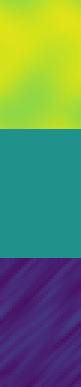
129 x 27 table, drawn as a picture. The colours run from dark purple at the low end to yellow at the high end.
The table splits into 3 rows of 1 panel. Panel 1,1: very high, smooth, faint in contrast. Panel 2,1: middling, flat. Panel 3,1: very low, slanting up to the right, faint in contrast.
